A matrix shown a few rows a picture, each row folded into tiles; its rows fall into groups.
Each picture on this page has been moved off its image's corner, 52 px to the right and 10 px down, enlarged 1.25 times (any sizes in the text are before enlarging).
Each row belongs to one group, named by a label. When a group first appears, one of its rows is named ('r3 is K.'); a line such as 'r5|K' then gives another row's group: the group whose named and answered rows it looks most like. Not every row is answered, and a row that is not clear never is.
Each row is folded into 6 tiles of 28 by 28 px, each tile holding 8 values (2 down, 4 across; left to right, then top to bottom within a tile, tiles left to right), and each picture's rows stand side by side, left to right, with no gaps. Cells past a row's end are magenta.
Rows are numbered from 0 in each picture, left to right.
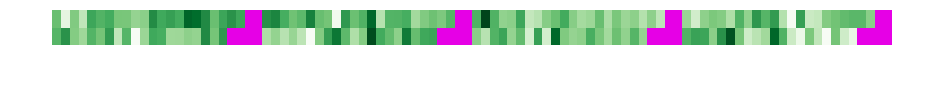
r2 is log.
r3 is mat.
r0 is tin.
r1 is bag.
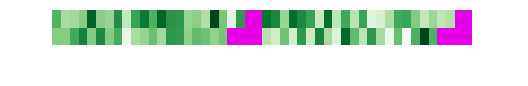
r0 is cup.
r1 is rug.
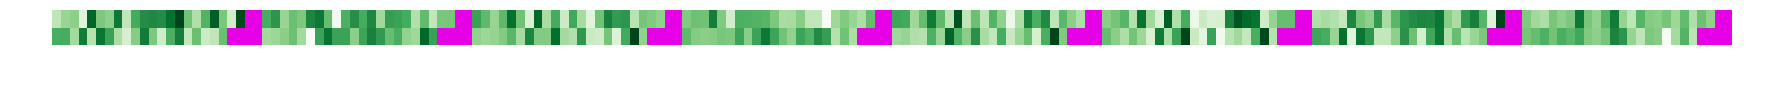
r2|rug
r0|cup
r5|rug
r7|mat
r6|cup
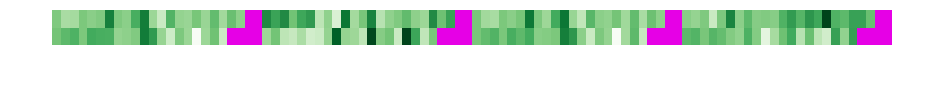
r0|mat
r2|mat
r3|tin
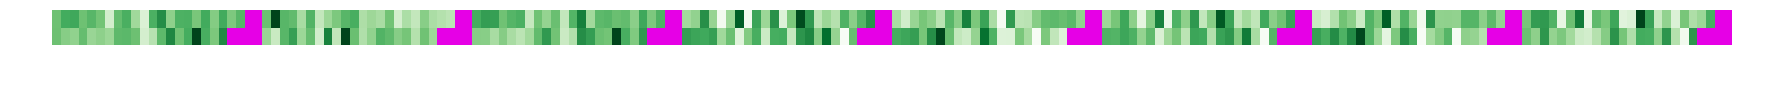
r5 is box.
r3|box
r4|mat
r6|mat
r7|box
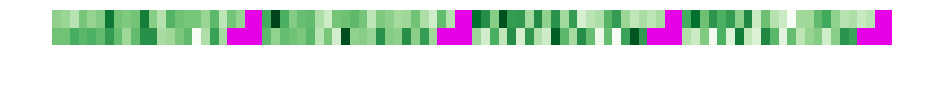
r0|mat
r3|rug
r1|log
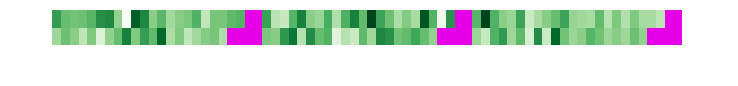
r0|bag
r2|log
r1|cup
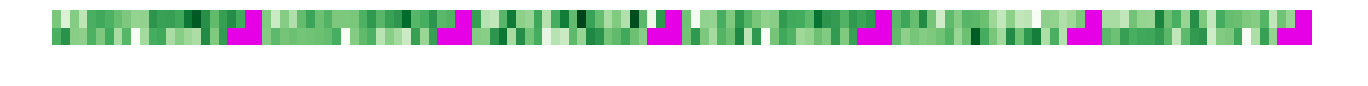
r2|cup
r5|mat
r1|tin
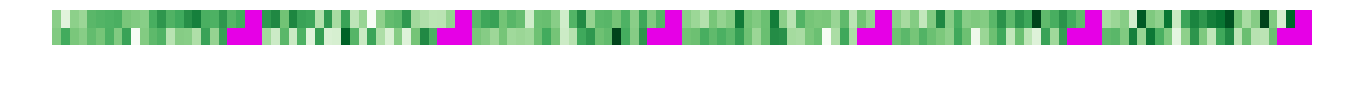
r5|cup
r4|tin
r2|bag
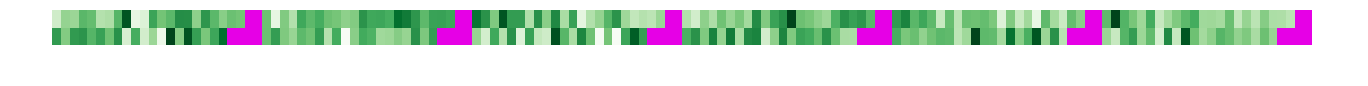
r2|rug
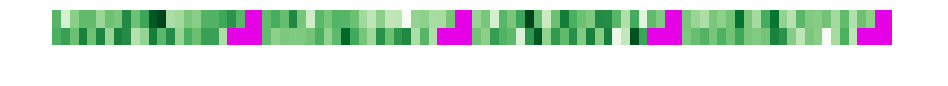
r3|mat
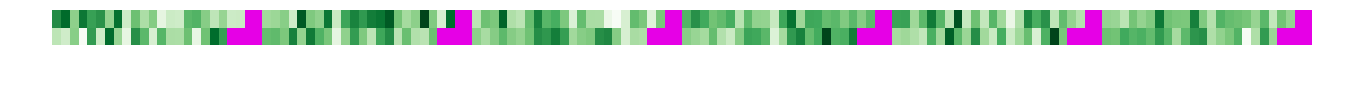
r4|rug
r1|cup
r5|mat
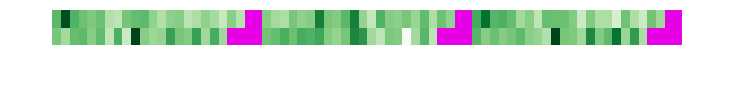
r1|mat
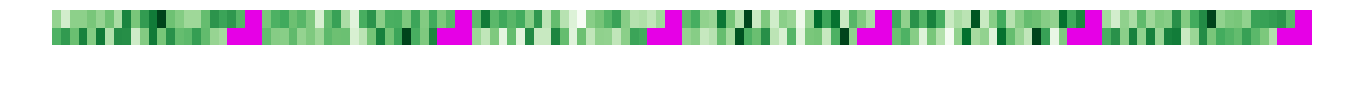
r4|bag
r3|rug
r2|rug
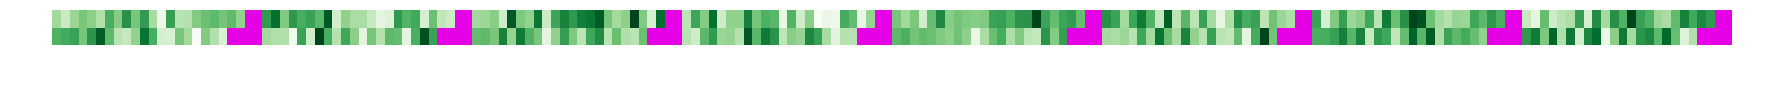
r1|rug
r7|box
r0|mat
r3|log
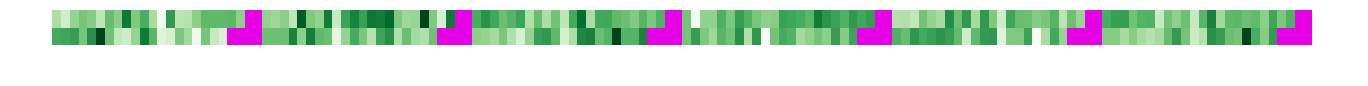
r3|tin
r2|bag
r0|mat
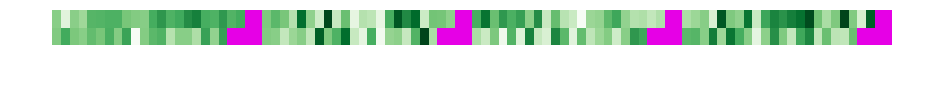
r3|cup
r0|tin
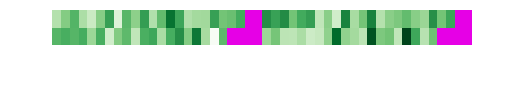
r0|box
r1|bag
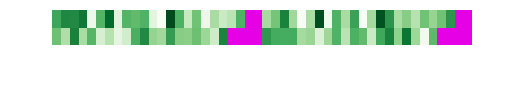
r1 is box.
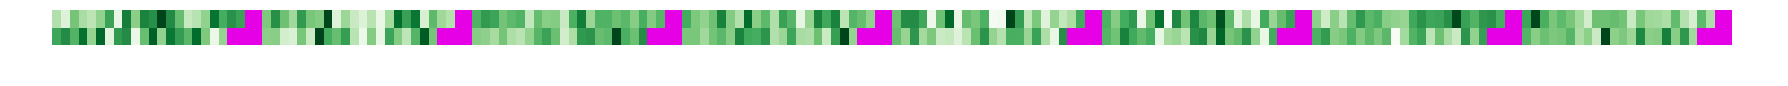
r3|rug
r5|box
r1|rug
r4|box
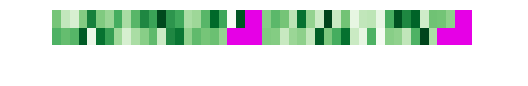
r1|rug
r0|cup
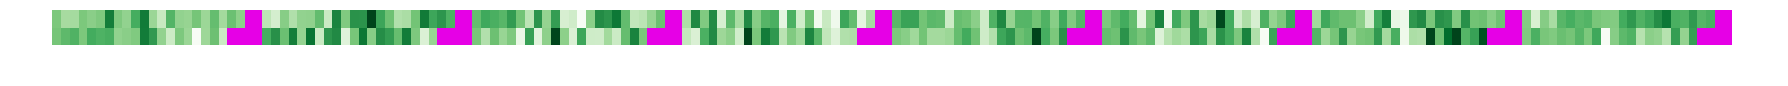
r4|bag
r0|mat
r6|bag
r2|rug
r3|log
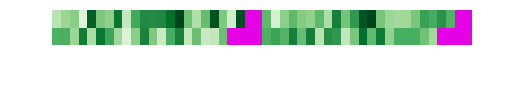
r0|cup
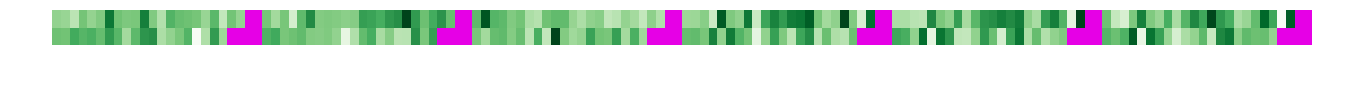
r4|cup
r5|cup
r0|mat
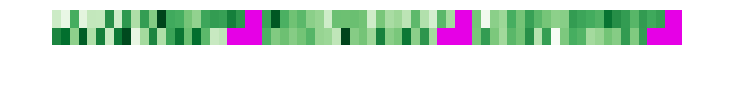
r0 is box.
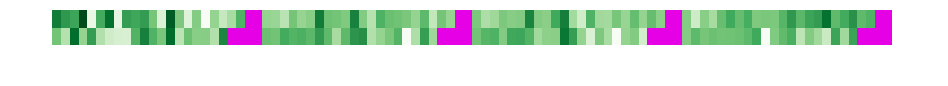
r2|mat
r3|tin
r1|mat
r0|box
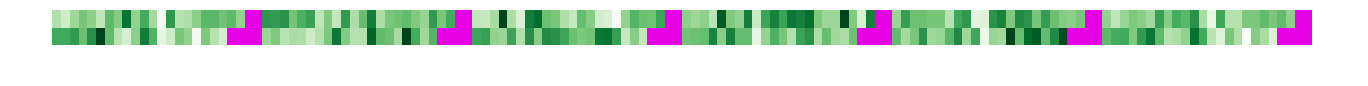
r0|mat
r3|cup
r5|mat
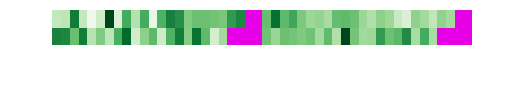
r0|box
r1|log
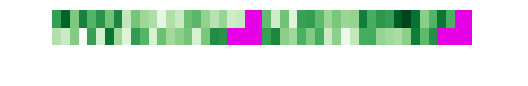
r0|rug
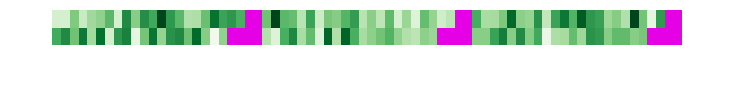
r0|box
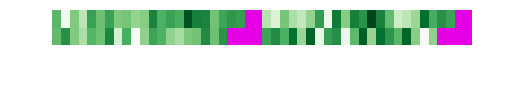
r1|box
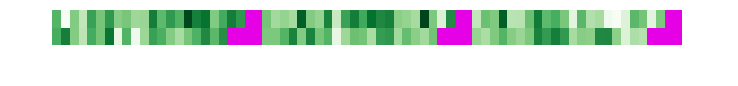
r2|log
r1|cup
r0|tin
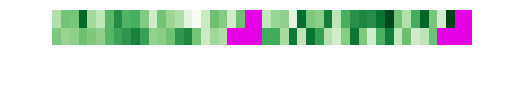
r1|cup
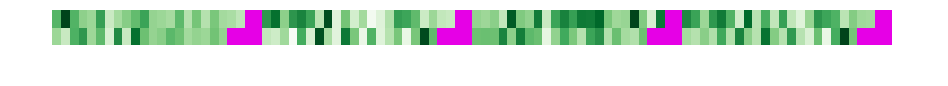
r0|log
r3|rug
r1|rug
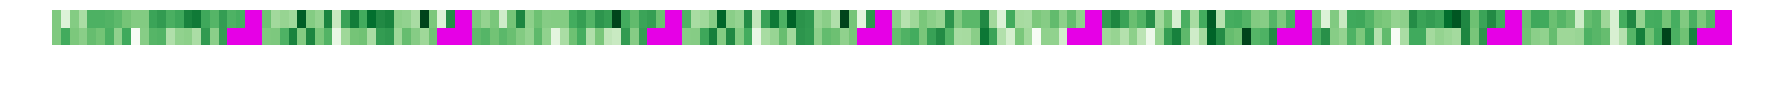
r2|tin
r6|tin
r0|tin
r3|cup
